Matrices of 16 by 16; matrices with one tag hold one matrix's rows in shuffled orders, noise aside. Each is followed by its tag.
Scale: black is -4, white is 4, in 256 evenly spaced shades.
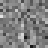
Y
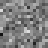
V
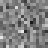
Y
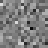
Y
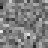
V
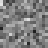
V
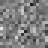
Y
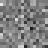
Y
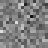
Y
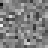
V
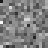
V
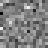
V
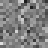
Y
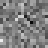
Y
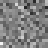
Y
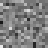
V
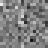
Y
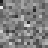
V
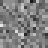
Y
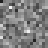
V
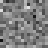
V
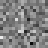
Y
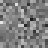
Y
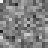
V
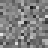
Y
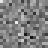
Y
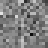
Y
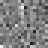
Y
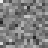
V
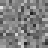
Y
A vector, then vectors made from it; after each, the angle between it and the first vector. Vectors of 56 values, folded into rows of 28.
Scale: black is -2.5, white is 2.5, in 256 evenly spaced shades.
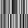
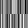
nearly opposite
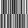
partly aligned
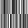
nearly parallel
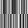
nearly parallel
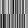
orthogonal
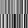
partly opposed
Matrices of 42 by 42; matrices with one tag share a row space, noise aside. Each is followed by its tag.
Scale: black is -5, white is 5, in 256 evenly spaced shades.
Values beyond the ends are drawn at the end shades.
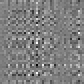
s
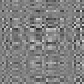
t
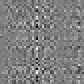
s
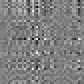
s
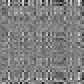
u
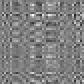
t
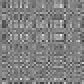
u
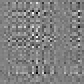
s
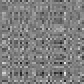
u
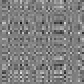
u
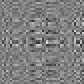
t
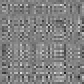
u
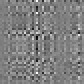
s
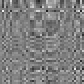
t
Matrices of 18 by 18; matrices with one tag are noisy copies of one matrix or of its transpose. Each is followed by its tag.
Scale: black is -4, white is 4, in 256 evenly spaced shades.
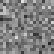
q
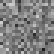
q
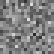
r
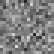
r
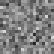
r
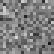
q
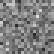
q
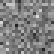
q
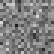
q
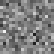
r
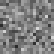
r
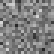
q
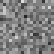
q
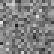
q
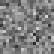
r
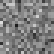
q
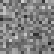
q
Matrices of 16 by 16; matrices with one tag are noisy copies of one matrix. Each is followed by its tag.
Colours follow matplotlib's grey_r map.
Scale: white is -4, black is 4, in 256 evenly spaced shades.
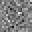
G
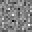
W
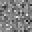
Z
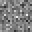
Z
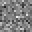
Z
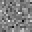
G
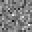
W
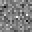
Z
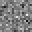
Z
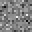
Z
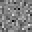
W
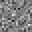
W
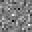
W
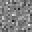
W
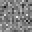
Z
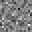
W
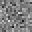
G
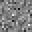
W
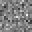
Z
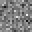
Z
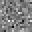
G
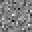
W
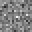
Z
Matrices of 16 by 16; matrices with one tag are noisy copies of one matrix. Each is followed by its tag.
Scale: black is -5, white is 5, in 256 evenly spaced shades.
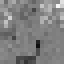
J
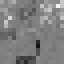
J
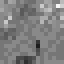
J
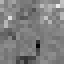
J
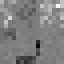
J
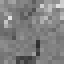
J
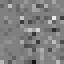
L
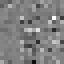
L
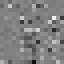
L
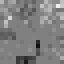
J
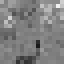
J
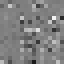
L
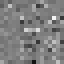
L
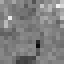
J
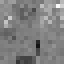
J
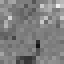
J
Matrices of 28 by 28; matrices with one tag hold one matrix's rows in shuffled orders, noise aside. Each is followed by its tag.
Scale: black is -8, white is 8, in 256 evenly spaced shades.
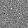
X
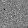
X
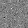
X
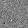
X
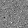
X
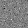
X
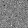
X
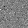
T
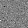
T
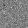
X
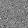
T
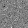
X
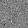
X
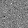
X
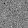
X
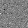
T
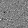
T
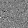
T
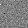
T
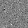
X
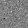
X
